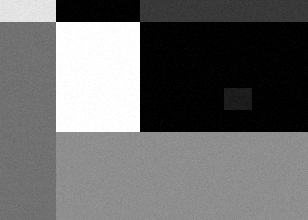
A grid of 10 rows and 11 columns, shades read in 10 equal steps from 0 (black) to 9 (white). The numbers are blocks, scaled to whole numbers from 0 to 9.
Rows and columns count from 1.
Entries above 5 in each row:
2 3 3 3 3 3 0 0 0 0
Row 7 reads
4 4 5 5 5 5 5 5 5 5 5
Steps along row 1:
same down same same up same same same same same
